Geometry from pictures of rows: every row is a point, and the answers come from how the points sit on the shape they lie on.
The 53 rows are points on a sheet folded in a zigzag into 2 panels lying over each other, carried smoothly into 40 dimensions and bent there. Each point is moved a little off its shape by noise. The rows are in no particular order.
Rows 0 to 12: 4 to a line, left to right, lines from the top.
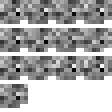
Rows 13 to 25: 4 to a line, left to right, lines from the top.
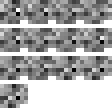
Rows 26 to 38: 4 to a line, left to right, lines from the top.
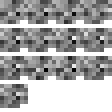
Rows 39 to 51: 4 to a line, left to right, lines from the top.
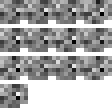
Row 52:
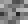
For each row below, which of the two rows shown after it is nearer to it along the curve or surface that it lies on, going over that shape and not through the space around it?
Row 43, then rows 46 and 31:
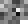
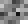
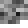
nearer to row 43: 31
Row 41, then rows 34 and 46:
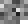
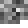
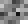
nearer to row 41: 46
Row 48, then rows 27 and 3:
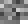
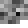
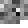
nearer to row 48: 3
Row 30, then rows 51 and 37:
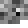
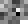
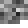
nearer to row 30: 51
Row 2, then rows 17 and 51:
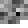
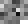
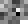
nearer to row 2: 51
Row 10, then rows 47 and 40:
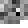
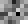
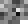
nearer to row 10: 47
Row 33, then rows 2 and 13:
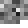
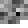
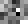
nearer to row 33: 13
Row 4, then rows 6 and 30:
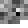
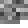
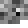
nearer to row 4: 30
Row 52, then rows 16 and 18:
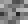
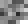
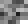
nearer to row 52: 16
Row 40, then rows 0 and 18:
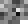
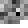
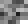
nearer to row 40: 18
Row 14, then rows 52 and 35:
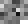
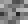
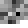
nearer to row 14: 52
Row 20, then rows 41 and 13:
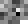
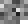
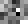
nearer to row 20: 13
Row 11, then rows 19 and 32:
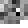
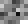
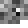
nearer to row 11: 19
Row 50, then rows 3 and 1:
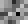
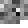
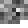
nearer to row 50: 3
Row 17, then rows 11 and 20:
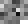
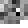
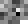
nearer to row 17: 11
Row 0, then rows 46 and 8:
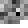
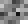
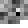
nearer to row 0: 46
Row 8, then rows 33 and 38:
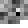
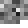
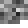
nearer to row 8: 38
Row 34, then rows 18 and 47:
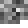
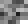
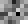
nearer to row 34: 18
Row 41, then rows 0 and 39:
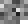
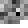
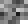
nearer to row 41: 0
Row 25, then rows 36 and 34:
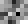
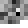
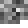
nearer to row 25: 36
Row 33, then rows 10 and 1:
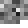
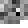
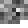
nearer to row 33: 10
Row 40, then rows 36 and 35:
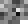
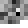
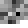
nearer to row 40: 36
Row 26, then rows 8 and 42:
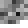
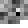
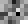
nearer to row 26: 42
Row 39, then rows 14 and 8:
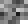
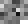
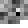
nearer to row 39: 8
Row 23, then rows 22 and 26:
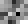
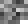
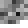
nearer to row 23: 26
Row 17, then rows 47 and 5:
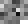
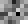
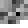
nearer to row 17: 47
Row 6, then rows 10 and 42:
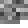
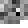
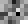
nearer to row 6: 10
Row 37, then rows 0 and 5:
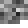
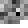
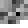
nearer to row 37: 5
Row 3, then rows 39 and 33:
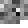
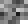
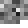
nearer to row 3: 33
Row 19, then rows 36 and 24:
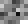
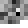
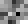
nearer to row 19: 36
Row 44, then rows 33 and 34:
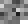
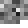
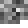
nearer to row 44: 33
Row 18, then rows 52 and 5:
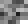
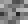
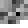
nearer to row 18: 5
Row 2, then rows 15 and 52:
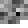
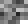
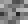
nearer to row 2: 15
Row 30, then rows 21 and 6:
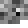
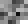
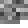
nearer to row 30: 21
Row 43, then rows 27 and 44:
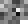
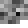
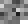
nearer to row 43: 27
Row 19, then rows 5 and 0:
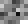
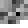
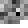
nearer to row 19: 0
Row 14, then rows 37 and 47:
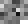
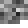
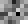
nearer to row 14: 47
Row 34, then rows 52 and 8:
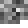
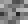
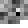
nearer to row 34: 8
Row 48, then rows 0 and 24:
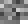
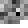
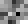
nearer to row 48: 0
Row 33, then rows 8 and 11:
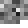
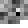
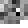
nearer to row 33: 11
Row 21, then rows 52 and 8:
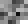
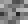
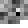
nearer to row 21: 8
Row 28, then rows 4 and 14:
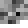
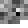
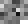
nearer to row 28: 4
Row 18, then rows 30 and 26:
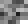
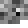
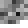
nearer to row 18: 30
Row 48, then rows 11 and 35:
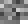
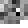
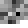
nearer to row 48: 11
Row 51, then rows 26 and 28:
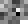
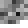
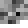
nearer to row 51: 28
